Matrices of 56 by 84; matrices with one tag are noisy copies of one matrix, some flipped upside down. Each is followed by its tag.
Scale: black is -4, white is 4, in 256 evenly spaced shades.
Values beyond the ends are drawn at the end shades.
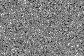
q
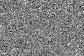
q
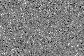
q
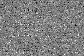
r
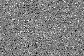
r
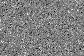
q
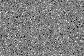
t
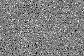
r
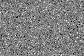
t
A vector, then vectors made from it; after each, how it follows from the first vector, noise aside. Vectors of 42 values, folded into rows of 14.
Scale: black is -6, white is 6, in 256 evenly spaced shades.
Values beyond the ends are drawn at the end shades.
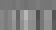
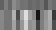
scaled up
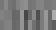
sign-scrambled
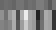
scaled up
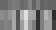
scaled up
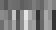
scaled up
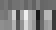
scaled up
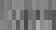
sign-scrambled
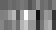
scaled up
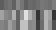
scaled up
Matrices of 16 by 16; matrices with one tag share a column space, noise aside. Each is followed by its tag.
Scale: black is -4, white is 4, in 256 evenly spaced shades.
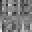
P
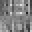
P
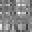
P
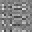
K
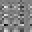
K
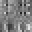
P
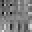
P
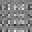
K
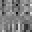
P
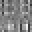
P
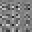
K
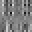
P
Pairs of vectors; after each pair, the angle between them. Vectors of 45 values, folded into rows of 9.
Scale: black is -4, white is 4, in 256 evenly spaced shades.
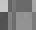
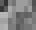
nearly opposite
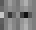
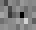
partly aligned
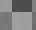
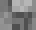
nearly opposite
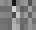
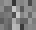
nearly parallel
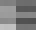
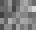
partly opposed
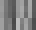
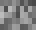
orthogonal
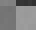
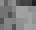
nearly parallel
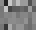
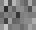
partly opposed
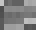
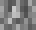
orthogonal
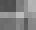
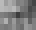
nearly opposite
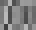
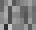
nearly parallel
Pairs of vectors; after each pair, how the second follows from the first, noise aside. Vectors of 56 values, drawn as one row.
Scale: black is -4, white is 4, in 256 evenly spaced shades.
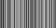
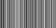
partly zeroed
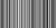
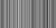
shrunk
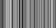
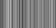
shrunk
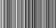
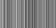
shrunk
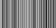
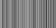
shrunk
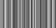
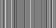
partly zeroed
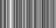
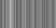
shrunk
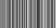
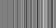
partly zeroed
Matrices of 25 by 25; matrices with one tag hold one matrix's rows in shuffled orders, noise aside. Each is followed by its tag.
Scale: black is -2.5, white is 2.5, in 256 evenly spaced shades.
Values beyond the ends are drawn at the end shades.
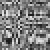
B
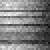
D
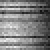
D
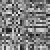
B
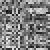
B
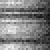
D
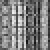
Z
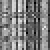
Z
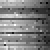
D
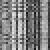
Z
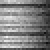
D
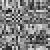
B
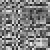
B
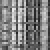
Z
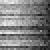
D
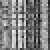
Z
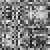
B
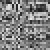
B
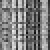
Z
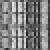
Z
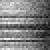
D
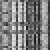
Z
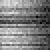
D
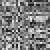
B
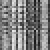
Z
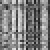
Z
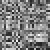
B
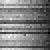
D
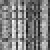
Z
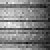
D
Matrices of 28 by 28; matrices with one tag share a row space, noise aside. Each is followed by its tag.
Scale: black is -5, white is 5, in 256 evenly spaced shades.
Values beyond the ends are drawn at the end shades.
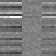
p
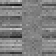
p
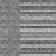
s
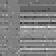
s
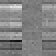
p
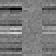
p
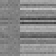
s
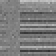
s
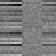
p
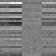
p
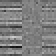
p
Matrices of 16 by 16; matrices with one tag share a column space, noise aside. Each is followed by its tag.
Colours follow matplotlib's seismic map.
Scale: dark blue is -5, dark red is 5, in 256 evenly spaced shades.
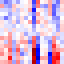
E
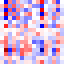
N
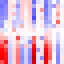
E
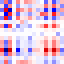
N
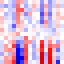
E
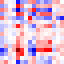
N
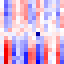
E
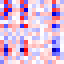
N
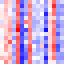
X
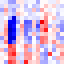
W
